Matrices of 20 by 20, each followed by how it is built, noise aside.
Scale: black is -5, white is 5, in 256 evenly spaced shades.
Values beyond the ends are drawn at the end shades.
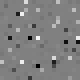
sparse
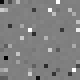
sparse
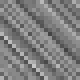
Toeplitz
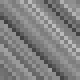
Toeplitz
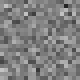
low rank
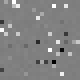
sparse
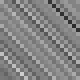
Toeplitz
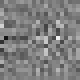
low rank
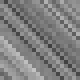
Toeplitz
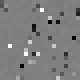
sparse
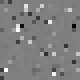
sparse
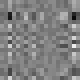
low rank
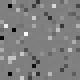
sparse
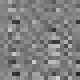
low rank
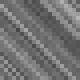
Toeplitz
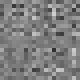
low rank
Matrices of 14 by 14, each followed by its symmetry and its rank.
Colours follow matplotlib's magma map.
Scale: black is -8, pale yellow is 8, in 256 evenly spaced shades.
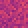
antisymmetric, full rank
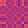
symmetric, rank two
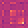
symmetric, rank two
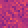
antisymmetric, full rank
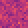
antisymmetric, full rank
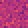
antisymmetric, full rank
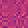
neither, rank three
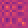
symmetric, rank two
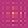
symmetric, rank one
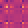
symmetric, rank one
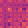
symmetric, rank two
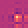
symmetric, rank one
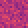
antisymmetric, full rank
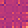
symmetric, rank two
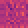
neither, rank three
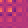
symmetric, rank one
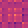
symmetric, rank one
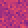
antisymmetric, full rank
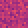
antisymmetric, full rank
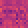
neither, rank three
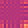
symmetric, rank one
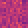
neither, rank three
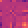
symmetric, rank two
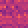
neither, rank three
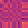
symmetric, rank two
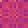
symmetric, rank two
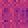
neither, rank three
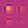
symmetric, rank one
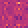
neither, rank three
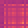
symmetric, rank one
